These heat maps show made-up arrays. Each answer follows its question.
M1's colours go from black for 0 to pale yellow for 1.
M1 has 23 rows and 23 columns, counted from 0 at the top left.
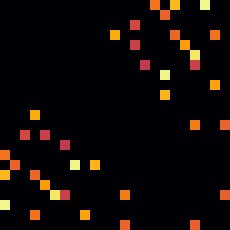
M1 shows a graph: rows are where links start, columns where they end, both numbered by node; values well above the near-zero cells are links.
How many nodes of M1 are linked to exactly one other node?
11
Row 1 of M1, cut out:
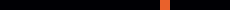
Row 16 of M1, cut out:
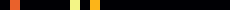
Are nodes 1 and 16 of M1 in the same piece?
yes
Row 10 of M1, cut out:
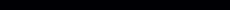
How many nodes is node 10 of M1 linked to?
0
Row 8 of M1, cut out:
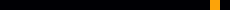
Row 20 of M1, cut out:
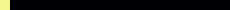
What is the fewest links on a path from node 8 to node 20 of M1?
5
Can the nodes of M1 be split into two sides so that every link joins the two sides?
no
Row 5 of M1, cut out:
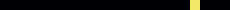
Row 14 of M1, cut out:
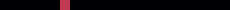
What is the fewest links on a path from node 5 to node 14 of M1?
3
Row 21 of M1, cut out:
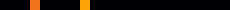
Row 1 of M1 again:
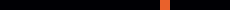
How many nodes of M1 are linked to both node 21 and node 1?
0
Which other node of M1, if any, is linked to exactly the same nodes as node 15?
node 20
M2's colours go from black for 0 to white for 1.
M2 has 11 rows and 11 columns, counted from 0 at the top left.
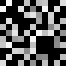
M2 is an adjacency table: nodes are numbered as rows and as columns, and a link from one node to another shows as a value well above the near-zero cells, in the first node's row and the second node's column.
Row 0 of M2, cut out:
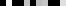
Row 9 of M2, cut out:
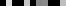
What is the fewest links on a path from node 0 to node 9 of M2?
2
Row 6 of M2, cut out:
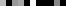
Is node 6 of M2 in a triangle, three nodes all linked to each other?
yes
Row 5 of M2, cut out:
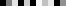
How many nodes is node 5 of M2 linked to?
7
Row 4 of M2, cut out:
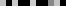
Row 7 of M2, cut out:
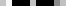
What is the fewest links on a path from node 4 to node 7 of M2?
2
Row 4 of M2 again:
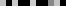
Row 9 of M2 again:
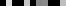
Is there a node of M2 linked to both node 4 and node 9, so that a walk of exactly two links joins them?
no
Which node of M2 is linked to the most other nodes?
node 5
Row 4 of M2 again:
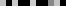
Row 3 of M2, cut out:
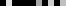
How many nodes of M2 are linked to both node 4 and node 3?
1
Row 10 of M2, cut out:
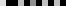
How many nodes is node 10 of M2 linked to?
5
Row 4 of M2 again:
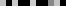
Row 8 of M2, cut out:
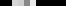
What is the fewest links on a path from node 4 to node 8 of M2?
1
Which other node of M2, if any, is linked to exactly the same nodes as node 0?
node 9
